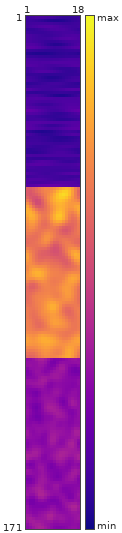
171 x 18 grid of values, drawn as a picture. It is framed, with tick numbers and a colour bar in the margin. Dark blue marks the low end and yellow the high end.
It is made of 3 by 1 panels. Panel 1,1: very low, streaked across, faint in contrast. Panel 2,1: high, blotchy. Panel 3,1: low, blotchy, faint in contrast.
